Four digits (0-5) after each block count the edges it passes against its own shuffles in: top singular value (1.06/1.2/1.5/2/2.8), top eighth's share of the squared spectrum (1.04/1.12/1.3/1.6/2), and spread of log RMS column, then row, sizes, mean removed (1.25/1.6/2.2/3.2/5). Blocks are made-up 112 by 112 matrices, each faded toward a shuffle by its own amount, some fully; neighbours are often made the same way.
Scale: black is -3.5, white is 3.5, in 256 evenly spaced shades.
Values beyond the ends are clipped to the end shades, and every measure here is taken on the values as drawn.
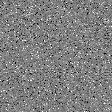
3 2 0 1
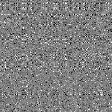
4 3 2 3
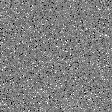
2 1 0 0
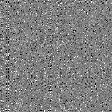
4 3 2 1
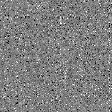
3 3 2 1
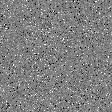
0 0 0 0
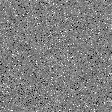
0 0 0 0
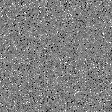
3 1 1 0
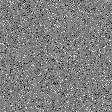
1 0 0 0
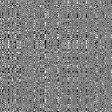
5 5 4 3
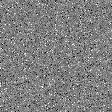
2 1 1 0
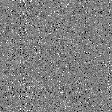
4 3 2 1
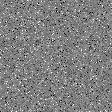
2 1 0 0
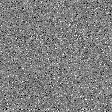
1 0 0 2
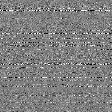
3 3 0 4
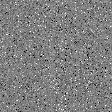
1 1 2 0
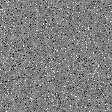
0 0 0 0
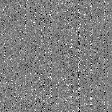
2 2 3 0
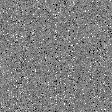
1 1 2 0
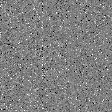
2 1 2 0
